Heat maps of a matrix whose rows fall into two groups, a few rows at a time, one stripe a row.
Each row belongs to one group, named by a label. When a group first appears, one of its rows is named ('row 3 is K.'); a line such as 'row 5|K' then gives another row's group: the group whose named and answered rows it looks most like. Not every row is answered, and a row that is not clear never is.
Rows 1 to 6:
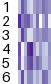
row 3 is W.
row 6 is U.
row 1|W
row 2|U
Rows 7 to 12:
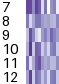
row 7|U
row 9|W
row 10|U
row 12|U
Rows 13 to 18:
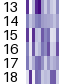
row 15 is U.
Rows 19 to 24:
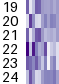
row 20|W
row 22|U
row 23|U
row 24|W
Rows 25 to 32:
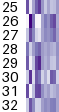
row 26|W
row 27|W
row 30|U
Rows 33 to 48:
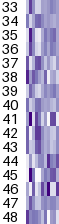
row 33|W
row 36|W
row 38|U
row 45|W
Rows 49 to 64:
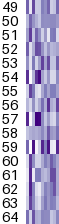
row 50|W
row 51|U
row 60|W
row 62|W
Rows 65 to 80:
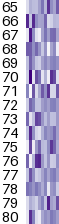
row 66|U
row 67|W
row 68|U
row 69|W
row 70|U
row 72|W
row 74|W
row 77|W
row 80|W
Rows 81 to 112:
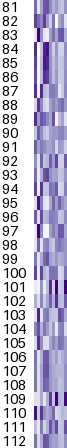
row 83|W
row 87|U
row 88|W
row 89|U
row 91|U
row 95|W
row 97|W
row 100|U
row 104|U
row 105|W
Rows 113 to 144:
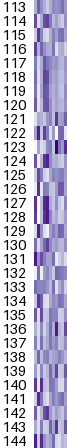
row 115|W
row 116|U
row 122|U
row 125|W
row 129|W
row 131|U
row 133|U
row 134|W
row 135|U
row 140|U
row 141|W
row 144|U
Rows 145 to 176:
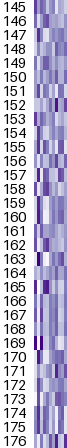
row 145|U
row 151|U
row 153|U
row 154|W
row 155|U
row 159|W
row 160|W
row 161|U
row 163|W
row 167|U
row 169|U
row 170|W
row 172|W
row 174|U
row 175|U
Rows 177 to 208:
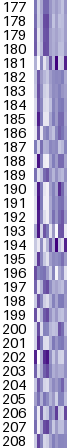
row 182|W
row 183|W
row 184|W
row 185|W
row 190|W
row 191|W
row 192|W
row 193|U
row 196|U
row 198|W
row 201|W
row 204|W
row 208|W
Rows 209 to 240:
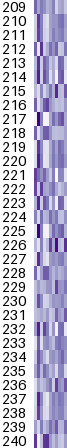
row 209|U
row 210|W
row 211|W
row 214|U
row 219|W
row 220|W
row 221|U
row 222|U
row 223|U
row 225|W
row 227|W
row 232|U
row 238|W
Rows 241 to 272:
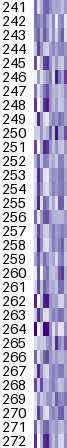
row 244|W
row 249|W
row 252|U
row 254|W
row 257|W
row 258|W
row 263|W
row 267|W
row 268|U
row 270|W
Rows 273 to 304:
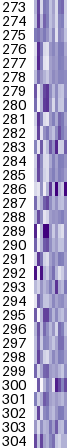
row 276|W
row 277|W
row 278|W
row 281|W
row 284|W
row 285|W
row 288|W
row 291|W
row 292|U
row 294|W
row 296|U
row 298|W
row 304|U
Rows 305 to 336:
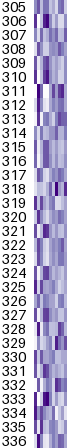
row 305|U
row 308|W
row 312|W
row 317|W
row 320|W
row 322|W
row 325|U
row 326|U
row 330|U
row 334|U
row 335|U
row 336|W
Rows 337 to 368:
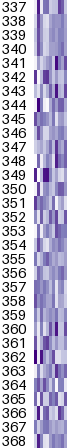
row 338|W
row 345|U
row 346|W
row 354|W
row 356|W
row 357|U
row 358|U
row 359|U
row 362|U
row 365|U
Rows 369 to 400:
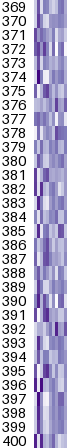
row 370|W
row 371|U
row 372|U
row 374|W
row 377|U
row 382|U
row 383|W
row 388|U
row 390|U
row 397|W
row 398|W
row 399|W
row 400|U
